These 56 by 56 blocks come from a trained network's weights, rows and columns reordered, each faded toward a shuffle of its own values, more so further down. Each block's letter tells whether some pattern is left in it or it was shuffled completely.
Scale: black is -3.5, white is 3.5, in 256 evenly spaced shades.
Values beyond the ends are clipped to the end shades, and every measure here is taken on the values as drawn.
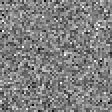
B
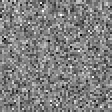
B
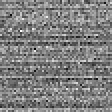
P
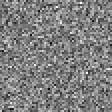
B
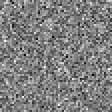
B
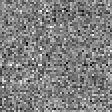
P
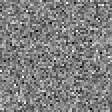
B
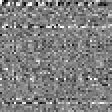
P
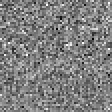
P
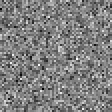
B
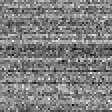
P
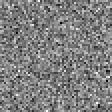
B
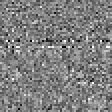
P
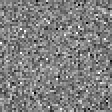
B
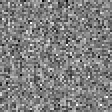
P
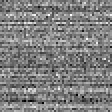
P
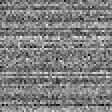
P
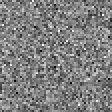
B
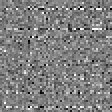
P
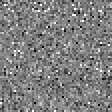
B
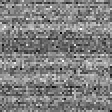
P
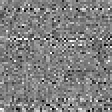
P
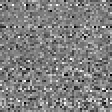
P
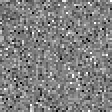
B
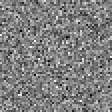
B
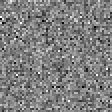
P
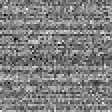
P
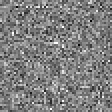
P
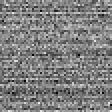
P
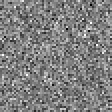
B
